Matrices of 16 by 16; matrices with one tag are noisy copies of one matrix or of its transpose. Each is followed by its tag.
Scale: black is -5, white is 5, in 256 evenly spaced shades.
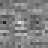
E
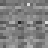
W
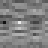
E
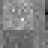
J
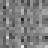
W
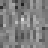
E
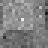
J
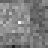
J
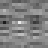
E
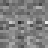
W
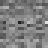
W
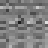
W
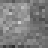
J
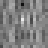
E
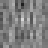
E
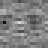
E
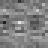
E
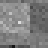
J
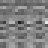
W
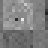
J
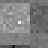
J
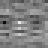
E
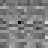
W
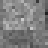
J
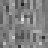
E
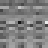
W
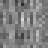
E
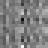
W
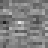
E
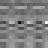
W
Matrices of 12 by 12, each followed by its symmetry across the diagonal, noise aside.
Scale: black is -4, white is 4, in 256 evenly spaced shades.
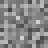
symmetric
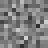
antisymmetric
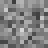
neither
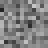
neither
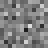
antisymmetric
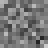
symmetric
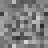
antisymmetric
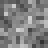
symmetric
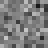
neither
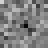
symmetric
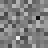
antisymmetric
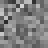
antisymmetric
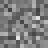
symmetric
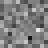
antisymmetric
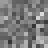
neither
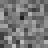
neither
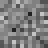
symmetric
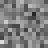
neither
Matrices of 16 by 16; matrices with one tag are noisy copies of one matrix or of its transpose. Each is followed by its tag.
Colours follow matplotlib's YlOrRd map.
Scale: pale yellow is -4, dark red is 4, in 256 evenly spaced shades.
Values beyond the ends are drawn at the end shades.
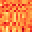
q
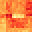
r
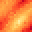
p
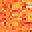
q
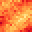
p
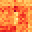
r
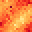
p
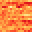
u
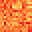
q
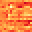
u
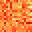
q
